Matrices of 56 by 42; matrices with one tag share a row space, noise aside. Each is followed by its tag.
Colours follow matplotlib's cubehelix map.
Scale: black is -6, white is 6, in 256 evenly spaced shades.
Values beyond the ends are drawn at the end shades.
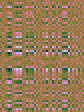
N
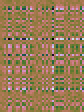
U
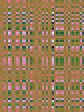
U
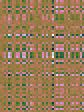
U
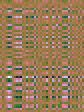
N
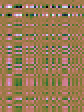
N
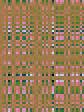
U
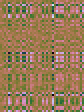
U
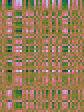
N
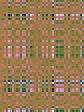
U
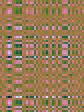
N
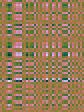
N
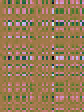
U
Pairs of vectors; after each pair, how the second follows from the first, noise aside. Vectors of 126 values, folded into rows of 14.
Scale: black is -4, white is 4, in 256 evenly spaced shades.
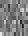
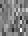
shuffled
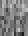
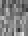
negated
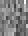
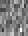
shuffled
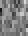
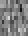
shuffled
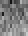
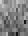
reversed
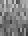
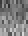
reversed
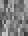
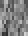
negated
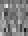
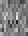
shuffled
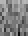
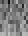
reversed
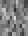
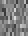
sign-scrambled
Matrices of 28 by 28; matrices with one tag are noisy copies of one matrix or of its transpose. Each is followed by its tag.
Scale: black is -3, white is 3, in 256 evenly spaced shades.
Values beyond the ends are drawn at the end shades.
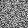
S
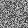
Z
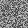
Z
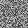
Z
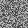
Z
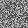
Z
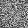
S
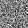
Z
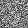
S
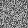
S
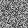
Z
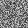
Z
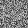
S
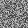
Z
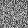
S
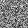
Z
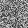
Z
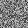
Z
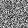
Z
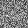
S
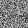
Z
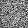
S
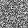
Z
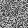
Z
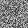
Z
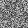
Z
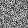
S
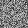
S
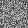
S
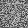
S
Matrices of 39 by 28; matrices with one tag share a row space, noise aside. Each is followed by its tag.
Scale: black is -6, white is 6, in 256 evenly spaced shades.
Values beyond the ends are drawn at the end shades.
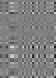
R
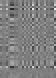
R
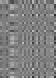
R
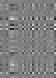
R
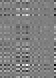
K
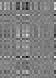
K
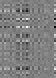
K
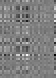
K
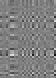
R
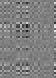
K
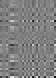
R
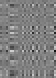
R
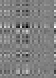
K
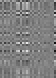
K
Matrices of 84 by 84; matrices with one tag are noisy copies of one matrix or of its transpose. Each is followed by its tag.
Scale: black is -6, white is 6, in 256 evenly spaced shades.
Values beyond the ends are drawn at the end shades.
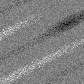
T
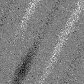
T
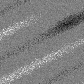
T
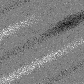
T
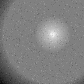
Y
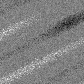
T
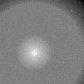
Y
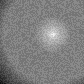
Y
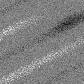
T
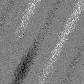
T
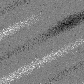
T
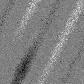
T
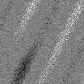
T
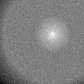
Y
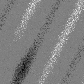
T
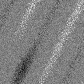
T
